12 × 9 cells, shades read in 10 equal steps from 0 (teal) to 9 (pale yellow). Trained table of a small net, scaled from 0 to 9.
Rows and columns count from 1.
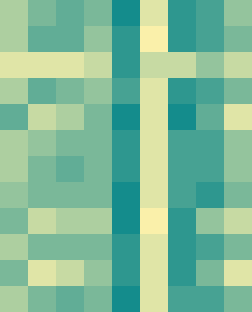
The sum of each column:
66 61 55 56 8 97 21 32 65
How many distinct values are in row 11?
5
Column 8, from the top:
2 2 5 2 3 2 2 1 5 2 4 2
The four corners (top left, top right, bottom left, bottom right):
6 5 6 4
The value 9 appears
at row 2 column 6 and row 9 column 6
